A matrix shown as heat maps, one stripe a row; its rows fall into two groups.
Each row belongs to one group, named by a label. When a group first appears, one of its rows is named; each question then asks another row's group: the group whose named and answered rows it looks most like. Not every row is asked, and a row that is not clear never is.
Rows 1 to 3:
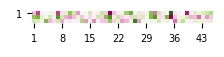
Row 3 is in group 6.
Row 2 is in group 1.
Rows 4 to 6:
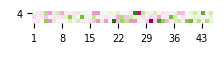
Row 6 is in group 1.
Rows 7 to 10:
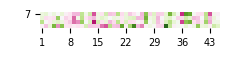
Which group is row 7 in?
6
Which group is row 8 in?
6
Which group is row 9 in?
6
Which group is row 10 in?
1
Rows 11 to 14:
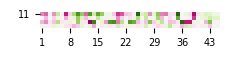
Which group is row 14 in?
6
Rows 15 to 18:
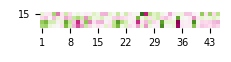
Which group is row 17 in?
1
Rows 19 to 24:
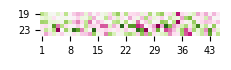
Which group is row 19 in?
1
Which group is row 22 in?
1
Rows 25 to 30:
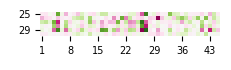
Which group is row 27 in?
6
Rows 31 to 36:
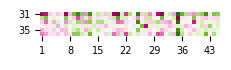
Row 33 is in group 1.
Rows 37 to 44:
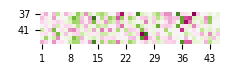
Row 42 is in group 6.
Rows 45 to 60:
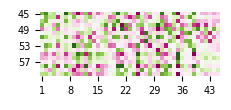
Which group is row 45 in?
1
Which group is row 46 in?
6
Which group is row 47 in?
1
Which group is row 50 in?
6
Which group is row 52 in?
6
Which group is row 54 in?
1
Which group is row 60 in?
1
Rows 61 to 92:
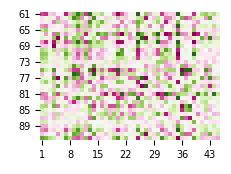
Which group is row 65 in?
1
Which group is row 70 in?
1
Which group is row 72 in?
1
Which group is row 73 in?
1
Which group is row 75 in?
6
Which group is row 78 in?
1
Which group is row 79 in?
6
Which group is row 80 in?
6
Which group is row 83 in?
6
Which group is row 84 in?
6
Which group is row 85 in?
6
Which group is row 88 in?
1
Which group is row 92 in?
1
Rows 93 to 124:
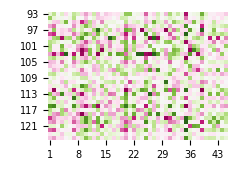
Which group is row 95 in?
6
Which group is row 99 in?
6
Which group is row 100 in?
1
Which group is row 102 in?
6
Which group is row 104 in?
1
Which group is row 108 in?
1
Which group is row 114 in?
1
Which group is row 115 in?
6
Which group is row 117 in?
6
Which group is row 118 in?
6
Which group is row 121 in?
6
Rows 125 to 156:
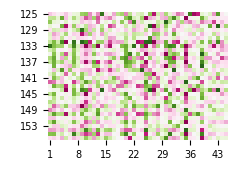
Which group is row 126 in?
1
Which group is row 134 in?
1
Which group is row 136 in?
1
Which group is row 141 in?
6
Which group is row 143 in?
6
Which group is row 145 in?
1
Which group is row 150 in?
6
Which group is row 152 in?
1
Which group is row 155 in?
1
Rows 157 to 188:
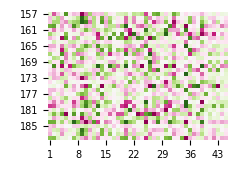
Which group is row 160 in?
1
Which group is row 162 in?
1
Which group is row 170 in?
1
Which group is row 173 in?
6
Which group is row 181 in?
1
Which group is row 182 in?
6
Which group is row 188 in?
1
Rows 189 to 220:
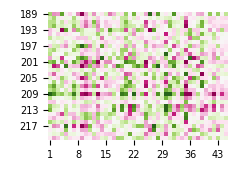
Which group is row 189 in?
6
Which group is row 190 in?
1
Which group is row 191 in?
1
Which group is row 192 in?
1
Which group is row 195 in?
6
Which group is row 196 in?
1
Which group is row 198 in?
1
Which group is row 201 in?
1
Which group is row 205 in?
6
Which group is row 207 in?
1
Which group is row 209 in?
1
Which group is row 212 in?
1
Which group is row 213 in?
1
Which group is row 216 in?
1
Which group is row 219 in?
1
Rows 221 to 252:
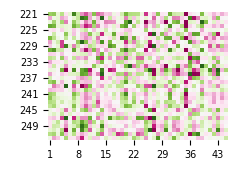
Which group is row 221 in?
1
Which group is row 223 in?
1
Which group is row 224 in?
1
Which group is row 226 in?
6
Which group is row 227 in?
1
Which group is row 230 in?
1
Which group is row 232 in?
6
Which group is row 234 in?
1
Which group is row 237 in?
6
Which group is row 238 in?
1
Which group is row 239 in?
6
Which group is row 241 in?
1
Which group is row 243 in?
1
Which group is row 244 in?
1
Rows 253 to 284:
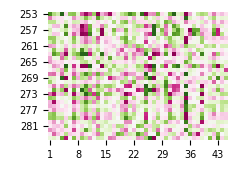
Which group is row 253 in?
1
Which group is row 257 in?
6
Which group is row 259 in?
1
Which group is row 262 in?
6
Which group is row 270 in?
1
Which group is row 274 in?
1
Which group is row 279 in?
1
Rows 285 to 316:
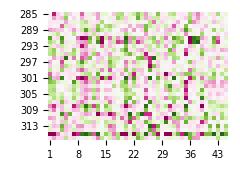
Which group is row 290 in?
1
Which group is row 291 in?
6
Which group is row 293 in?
6
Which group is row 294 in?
1
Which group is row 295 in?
1
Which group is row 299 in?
6
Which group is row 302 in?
1
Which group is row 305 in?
1
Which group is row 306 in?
1
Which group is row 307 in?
6
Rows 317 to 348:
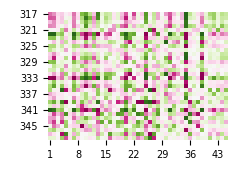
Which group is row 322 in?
1
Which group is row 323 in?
1
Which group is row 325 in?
1
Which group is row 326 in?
6
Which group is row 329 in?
1
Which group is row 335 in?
1
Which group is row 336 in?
6
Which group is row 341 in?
1
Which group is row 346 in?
1
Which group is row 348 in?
6
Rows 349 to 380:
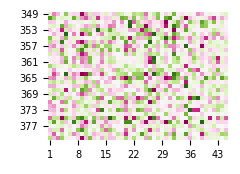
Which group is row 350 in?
1
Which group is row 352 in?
1
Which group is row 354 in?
6
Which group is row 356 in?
6
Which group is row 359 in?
6
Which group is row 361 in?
6
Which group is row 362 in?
1
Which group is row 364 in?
6
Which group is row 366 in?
1
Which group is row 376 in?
1
